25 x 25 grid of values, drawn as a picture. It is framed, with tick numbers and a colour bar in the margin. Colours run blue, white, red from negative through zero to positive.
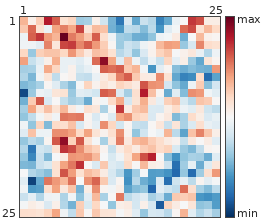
The ninth with the highest average is the top left. The histogram is bell-shaped. The halves do not mirror each other.
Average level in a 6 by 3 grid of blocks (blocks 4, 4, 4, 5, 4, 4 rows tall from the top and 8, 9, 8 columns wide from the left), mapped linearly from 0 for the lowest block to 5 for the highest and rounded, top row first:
5 1 3 / 2 3 1 / 1 3 2 / 3 3 2 / 2 2 0 / 2 2 1
